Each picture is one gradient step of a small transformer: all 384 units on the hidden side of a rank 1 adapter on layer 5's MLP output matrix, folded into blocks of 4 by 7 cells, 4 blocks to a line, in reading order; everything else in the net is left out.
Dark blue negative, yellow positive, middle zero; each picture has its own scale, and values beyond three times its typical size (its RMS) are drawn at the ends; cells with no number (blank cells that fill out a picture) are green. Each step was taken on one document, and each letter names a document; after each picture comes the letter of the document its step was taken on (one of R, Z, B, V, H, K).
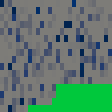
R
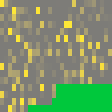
R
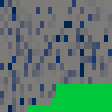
R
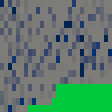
R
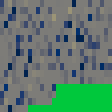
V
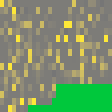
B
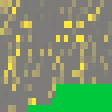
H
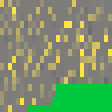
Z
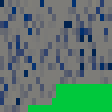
V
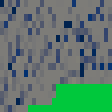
V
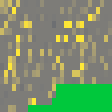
H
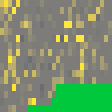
H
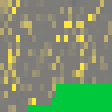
H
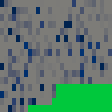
B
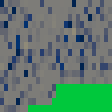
V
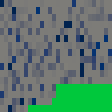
R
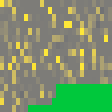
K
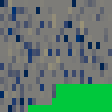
R
